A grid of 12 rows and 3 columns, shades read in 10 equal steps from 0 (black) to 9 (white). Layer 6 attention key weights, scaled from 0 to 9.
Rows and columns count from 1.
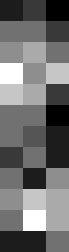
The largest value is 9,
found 2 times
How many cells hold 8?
0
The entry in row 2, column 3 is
2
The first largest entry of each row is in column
2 1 2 1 1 1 1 2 3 2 2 3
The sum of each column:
50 52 38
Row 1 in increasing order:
0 1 2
